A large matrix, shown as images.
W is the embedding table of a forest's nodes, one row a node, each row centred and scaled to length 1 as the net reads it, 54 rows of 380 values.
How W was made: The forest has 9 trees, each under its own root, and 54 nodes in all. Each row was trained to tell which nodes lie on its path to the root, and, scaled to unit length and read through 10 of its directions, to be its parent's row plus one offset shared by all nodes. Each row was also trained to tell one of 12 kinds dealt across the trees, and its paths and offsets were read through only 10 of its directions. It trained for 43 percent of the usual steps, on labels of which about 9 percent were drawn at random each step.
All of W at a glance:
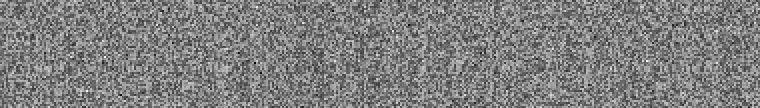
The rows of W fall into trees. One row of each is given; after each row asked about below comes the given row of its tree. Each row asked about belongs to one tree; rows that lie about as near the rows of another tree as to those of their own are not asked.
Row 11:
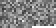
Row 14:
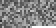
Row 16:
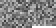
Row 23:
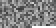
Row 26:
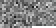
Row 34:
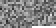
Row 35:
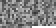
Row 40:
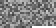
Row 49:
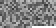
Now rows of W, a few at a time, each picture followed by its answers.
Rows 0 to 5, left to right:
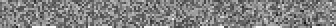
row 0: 23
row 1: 35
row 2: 16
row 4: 26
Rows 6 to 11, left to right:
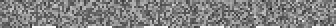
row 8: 49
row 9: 16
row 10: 16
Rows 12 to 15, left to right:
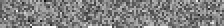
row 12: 26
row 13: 14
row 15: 23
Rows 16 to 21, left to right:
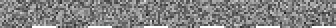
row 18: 49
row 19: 49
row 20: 35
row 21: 34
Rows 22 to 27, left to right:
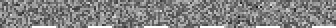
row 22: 11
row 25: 35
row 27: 40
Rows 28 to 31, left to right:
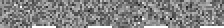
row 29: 11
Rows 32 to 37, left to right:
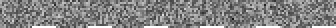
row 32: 26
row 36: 26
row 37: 35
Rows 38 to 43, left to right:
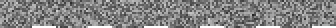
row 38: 16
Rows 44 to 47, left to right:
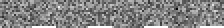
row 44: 49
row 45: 34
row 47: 26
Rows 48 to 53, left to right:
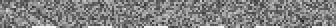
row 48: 40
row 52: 14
